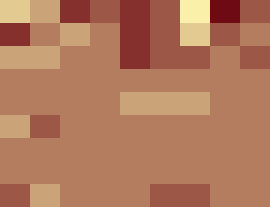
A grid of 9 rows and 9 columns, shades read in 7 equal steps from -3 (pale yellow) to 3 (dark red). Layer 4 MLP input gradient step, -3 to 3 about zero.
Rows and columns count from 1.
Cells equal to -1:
9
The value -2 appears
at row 1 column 1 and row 2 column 7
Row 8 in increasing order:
0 0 0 0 0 0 0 0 0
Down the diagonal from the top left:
-2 0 0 0 -1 0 0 0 0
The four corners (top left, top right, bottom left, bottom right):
-2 1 1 0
